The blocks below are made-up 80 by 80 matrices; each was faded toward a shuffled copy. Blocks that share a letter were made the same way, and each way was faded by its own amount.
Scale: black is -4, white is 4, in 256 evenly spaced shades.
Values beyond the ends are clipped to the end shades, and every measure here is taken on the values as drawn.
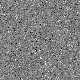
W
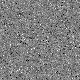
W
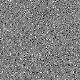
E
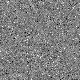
W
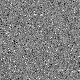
W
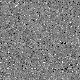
E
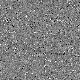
E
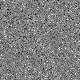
W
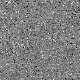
E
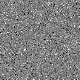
E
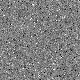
W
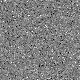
W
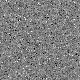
W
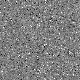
E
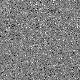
E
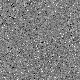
W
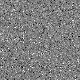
E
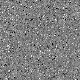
E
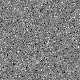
W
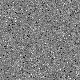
W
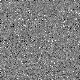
E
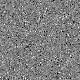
E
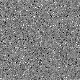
E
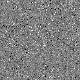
E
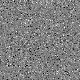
E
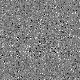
E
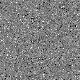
E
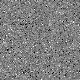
E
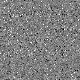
E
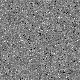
W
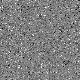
E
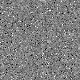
E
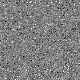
E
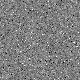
W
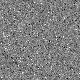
W
